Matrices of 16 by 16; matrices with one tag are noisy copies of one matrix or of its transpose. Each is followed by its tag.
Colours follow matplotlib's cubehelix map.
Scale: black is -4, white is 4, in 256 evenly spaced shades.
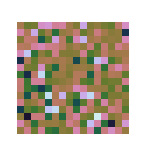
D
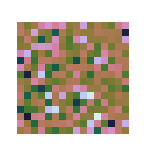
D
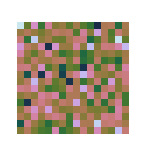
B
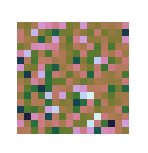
D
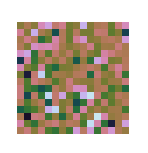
D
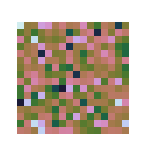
B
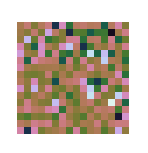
D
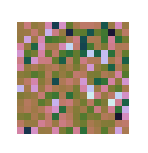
D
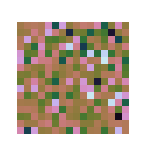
D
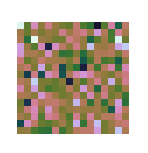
B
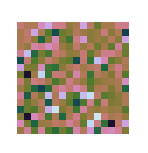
D
